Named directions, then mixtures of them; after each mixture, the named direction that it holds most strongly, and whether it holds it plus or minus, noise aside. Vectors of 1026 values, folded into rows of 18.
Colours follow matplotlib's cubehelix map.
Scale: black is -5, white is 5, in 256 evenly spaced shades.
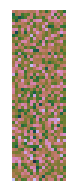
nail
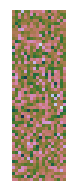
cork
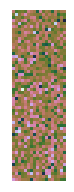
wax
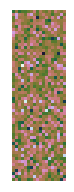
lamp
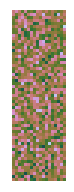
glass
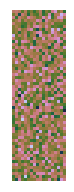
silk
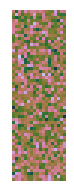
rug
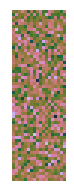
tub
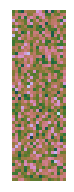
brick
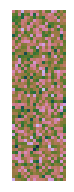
nail, plus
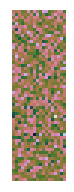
tub, minus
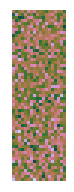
nail, plus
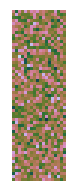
rug, plus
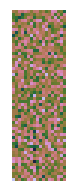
nail, plus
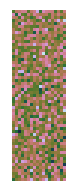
wax, minus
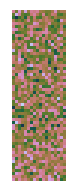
rug, plus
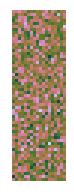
glass, plus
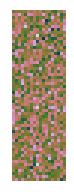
silk, minus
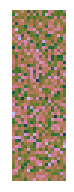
tub, plus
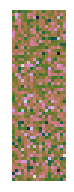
lamp, plus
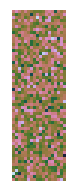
lamp, minus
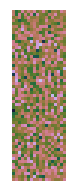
cork, plus
